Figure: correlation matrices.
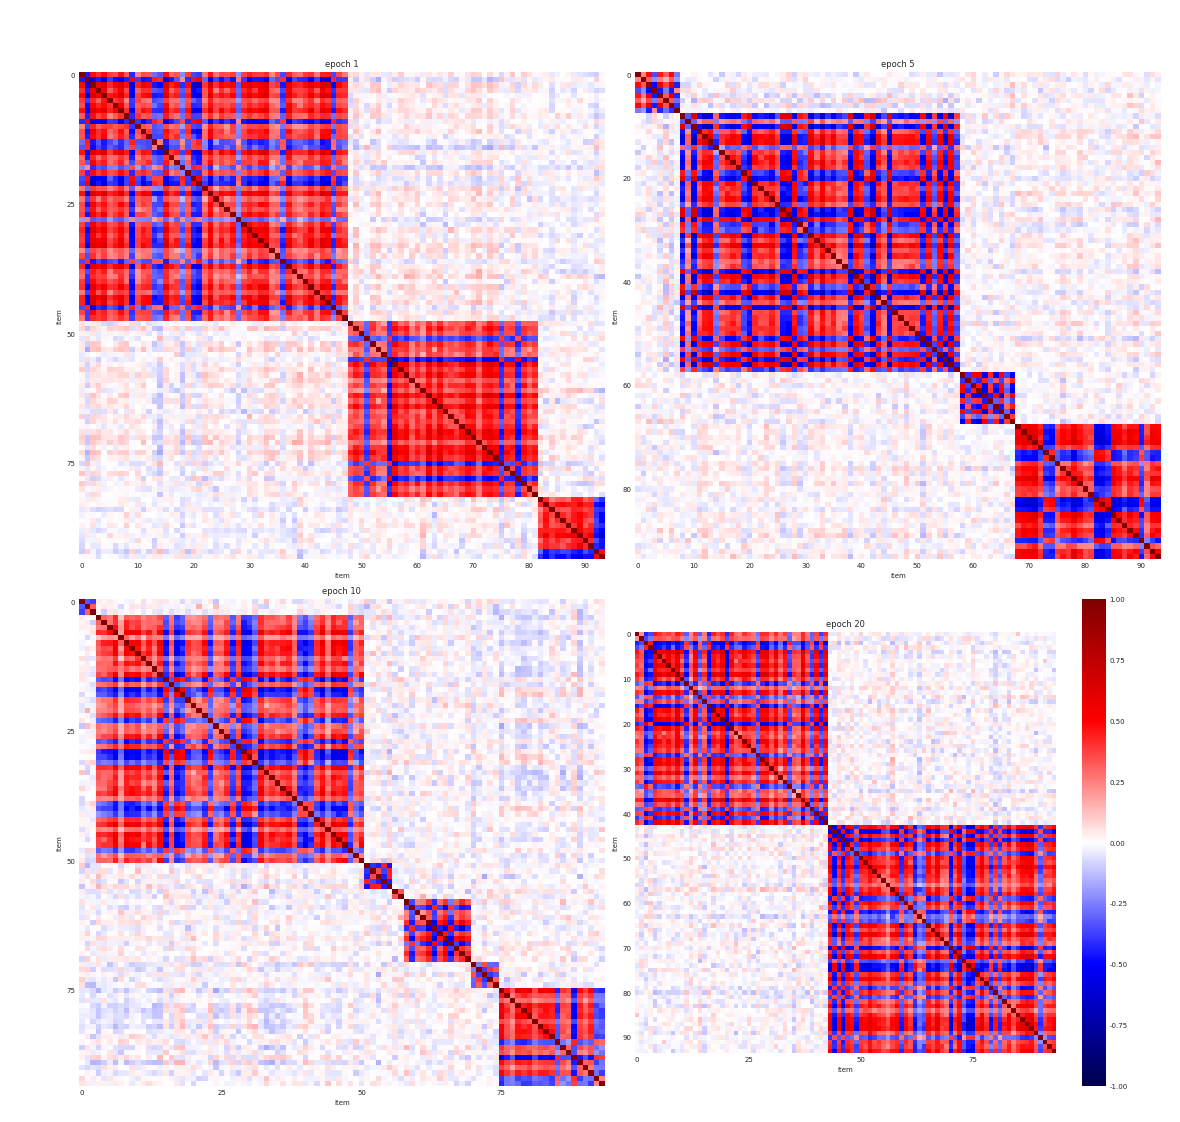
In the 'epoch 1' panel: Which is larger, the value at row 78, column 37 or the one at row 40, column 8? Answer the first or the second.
the second
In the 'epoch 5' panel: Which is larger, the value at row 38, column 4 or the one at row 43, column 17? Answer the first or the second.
the second
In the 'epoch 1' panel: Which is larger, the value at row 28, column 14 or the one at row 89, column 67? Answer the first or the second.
the first
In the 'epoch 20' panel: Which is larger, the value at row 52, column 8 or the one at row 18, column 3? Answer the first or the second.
the first
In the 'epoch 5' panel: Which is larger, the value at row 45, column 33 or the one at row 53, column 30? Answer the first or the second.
the second
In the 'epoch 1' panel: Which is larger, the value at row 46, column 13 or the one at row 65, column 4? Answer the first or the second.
the second
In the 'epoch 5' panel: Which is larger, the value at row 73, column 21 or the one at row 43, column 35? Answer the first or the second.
the second
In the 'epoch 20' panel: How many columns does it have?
94
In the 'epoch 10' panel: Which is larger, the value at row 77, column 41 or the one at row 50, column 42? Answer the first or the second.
the second
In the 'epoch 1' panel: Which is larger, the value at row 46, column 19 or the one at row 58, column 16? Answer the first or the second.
the first
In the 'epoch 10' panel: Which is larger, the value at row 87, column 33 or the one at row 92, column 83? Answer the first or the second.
the first
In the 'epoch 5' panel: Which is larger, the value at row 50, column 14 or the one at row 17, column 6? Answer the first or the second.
the second
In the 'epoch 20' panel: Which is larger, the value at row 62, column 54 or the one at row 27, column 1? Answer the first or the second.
the second
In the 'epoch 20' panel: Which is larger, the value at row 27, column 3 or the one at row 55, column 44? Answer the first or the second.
the first
